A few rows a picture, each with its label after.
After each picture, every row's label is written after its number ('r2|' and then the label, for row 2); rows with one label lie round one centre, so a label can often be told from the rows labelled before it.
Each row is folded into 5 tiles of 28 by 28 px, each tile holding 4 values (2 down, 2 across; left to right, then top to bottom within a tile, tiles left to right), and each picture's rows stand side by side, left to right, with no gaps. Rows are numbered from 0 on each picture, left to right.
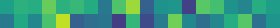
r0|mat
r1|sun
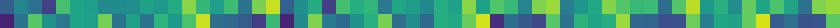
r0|sun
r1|mat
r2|sun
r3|mat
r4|mat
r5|mat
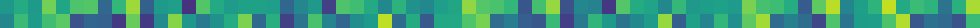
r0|mat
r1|sun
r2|sun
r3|mat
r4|sun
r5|mat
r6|mat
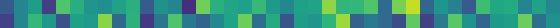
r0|sun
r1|sun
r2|mat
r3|sun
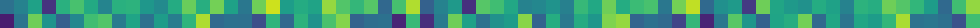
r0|sun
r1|mat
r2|mat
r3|sun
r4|mat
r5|sun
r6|mat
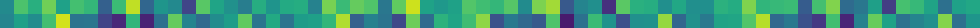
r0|mat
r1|sun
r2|mat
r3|mat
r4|sun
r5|mat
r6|sun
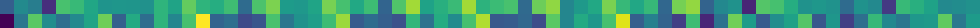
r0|sun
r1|mat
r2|mat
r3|mat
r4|mat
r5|sun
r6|sun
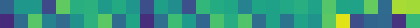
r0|sun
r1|sun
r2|mat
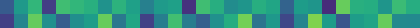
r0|sun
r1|sun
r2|sun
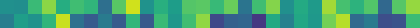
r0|mat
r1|mat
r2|mat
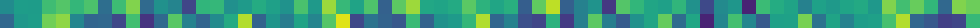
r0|mat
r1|sun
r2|mat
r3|mat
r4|sun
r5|sun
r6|mat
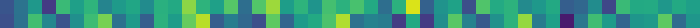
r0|sun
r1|mat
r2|mat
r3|sun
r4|sun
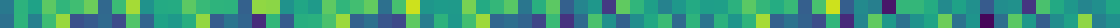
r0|mat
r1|mat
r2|mat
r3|mat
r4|sun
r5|mat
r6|sun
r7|sun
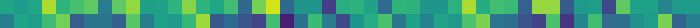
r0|mat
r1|mat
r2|sun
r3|mat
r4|sun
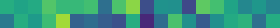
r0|mat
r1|sun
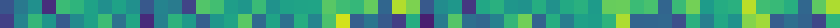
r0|sun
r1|sun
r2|mat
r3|sun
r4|mat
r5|mat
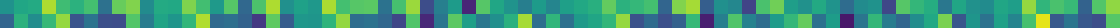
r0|mat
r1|mat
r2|mat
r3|sun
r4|mat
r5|sun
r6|sun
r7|mat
